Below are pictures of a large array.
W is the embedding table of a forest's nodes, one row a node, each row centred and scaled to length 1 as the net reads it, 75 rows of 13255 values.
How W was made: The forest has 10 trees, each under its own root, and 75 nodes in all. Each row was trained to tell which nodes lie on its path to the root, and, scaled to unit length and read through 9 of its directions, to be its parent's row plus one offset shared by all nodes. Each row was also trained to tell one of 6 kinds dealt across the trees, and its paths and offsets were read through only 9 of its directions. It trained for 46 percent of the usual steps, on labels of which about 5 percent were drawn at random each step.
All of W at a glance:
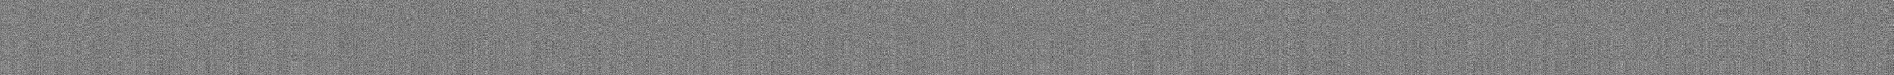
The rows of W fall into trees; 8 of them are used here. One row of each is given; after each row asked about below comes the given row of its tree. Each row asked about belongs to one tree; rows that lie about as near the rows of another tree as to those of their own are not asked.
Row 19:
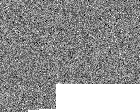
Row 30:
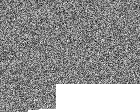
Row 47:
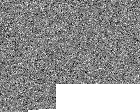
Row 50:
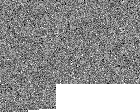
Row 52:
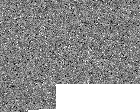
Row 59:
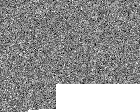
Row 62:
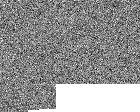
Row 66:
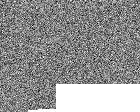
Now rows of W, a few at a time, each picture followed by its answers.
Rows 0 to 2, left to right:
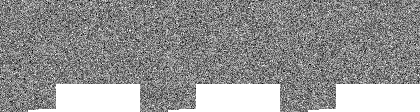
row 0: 66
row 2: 52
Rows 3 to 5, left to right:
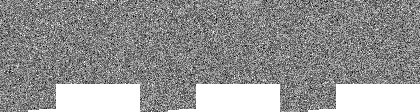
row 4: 59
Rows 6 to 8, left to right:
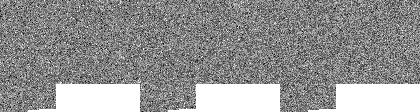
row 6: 19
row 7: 19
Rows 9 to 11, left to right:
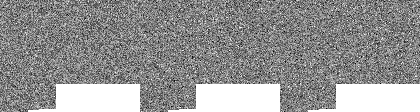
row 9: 52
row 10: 62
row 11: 62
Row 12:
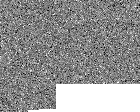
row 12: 62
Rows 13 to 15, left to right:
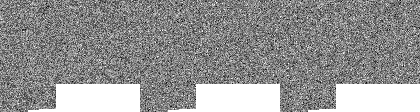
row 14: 30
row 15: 50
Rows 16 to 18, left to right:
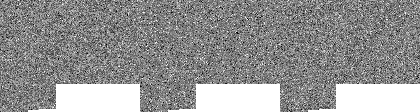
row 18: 50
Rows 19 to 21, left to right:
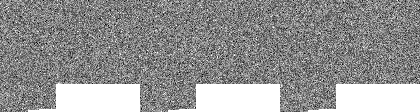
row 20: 66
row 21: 59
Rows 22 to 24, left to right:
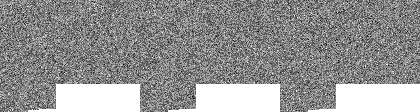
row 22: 50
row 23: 47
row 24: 30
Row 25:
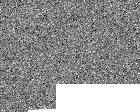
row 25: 30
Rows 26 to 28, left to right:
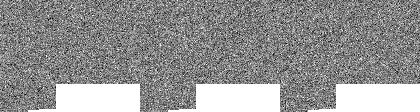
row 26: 62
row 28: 30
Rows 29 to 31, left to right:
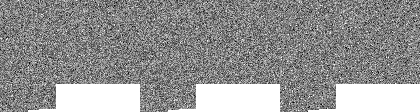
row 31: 62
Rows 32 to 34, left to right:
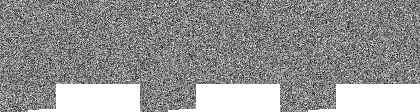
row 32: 19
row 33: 47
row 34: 66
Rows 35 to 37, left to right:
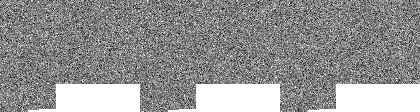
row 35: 19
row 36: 62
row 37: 19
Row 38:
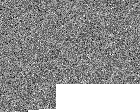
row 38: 52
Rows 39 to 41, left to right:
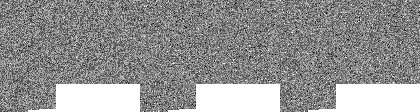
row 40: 62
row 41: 47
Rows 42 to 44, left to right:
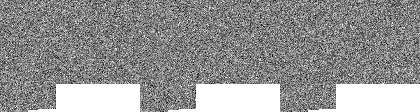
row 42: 47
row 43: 52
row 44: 50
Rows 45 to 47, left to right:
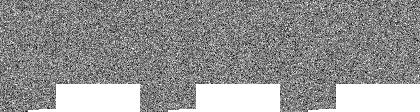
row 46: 62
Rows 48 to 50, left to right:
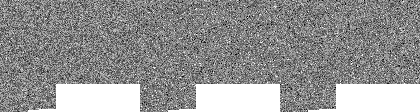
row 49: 62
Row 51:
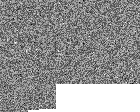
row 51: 50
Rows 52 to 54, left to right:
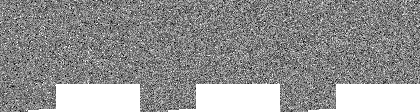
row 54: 66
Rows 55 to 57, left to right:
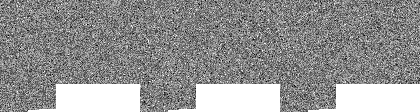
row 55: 30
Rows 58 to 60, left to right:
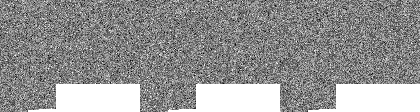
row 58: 66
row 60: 47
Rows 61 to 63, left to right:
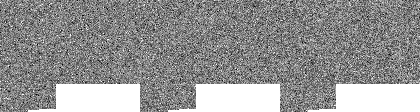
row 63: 19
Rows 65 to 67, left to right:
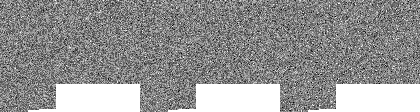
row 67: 50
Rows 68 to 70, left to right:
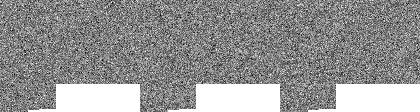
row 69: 19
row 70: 50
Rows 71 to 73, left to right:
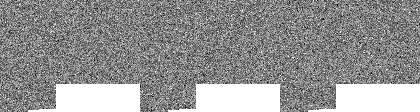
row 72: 50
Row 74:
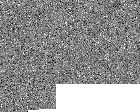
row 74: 50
